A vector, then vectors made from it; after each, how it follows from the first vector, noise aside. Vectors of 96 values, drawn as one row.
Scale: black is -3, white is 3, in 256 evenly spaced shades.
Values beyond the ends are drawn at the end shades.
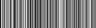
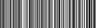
wrapped around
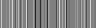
partly zeroed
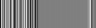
partly zeroed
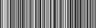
wrapped around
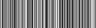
wrapped around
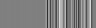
partly zeroed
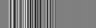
partly zeroed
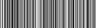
wrapped around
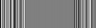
partly zeroed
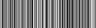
wrapped around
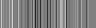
partly zeroed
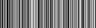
wrapped around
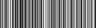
wrapped around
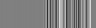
partly zeroed
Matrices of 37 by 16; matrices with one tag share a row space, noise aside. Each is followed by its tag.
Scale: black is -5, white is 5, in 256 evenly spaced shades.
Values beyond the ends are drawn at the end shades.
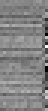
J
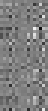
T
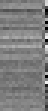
J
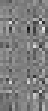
T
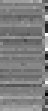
J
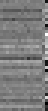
J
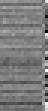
J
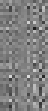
T
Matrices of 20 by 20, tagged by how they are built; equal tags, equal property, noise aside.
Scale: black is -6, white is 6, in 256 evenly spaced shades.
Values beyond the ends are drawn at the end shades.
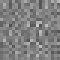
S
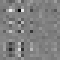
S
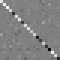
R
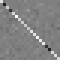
R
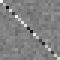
R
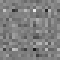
S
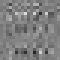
S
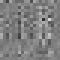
S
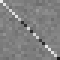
R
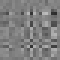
S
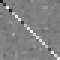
R
